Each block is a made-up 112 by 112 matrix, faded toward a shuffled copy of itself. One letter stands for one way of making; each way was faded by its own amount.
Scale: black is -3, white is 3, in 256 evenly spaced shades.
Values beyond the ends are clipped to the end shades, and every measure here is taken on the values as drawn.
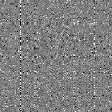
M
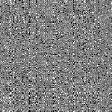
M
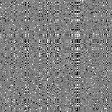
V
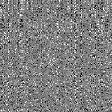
M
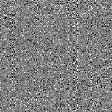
M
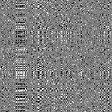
V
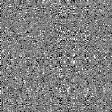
M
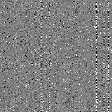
M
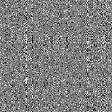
M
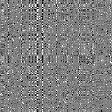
V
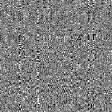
M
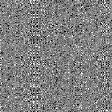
M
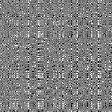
V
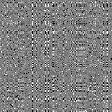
V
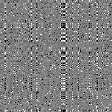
V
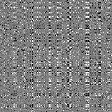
V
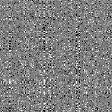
M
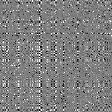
V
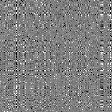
V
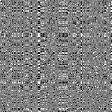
V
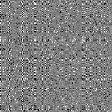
V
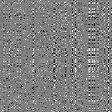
V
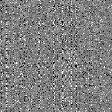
M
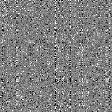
M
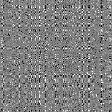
V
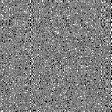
M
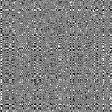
V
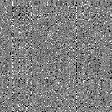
M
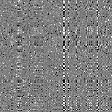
V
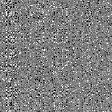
M
